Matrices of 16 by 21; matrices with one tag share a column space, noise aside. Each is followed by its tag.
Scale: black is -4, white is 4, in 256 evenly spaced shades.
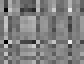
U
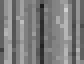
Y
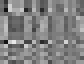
U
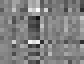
U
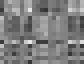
U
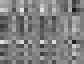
U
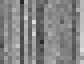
Y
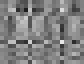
U
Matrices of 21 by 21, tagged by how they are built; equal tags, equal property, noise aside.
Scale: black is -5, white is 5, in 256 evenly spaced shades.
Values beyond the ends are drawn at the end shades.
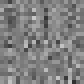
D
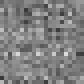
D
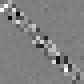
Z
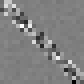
Z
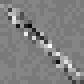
Z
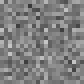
D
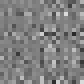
D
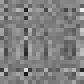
D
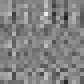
D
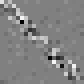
Z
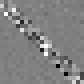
Z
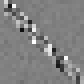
Z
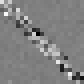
Z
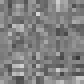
D
